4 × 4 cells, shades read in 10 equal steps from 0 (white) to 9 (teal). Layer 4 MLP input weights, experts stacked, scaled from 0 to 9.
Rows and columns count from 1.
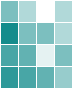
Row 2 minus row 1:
4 2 5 0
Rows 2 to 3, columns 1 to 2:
9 5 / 7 6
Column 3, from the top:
0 5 1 6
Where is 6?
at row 3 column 2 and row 4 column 3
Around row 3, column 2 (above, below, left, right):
5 7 7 1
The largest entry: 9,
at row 2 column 1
